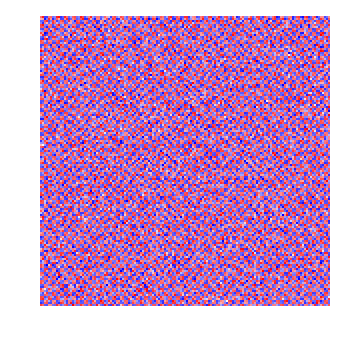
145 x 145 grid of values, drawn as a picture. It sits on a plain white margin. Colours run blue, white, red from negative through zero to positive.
Mirror symmetry: none. Odd rows or columns: none. Slope: none. Seam: none. Average level on the scale: 50%. Histogram: two levels. Grain: checkered.
